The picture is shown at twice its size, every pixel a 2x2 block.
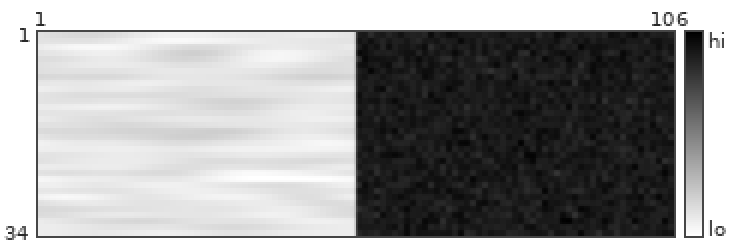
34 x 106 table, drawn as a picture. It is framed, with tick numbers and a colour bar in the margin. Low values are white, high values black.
It is made of 1 by 2 panels. Panel 1,1: very low, streaked across, faint in contrast. Panel 1,2: very high, fine-grained, faint in contrast.
